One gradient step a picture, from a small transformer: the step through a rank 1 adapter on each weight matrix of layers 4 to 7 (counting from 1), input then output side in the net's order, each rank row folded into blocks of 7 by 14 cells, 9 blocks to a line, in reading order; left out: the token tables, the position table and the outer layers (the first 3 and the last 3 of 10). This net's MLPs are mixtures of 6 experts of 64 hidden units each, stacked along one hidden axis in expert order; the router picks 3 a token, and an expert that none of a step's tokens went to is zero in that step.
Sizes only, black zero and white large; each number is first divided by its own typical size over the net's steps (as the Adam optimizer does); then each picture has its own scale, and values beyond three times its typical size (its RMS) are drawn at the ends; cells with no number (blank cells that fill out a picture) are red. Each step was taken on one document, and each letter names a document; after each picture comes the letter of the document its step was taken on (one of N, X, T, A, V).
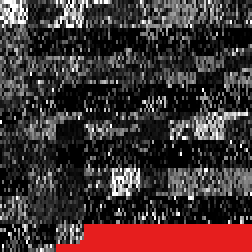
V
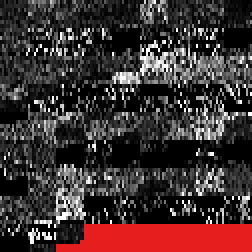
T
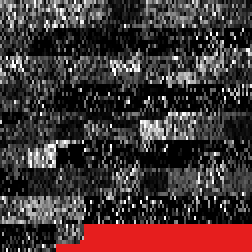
V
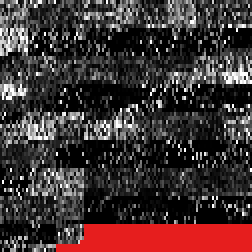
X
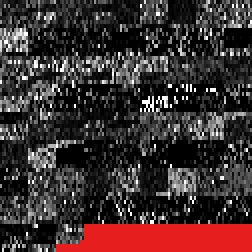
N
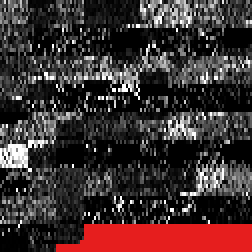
T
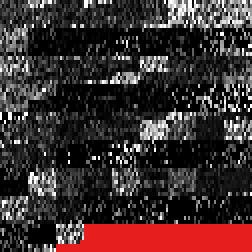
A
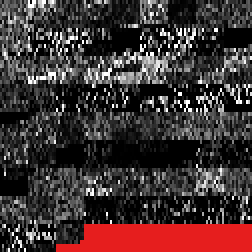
T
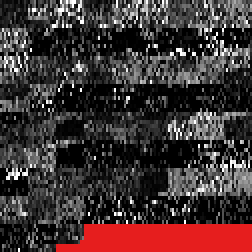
V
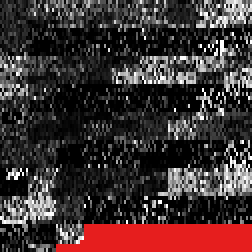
V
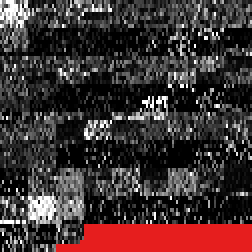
N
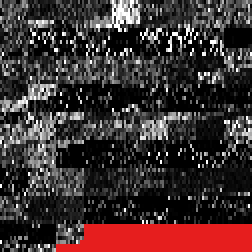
X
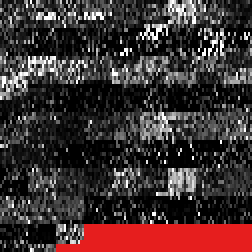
N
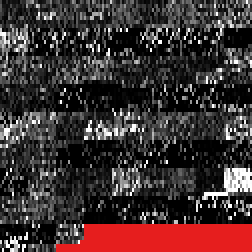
X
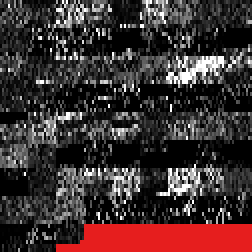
T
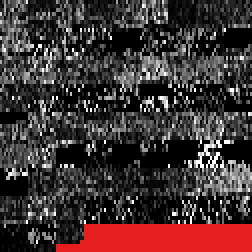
T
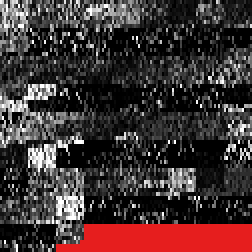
X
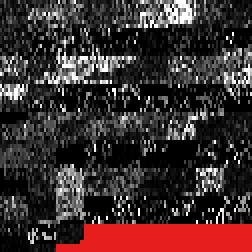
T
